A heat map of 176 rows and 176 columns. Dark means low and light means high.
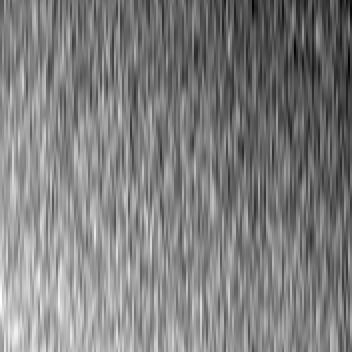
The values follow a bell shape. The bottom left is the ninth with the highest average. The halves do not mirror each other. The top right is the ninth with the lowest average. Streaks run downward. There is an overall slope up to the bottom left.
